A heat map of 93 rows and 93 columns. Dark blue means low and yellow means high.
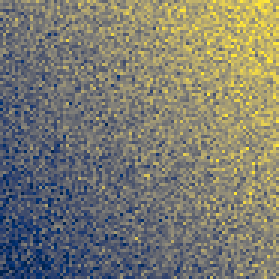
Ninth with the lowest average: bottom left. Grain: fine. Odd rows or columns: none. Slope: up to the top right. Mirror symmetry: none. Average level on the scale: 50%.
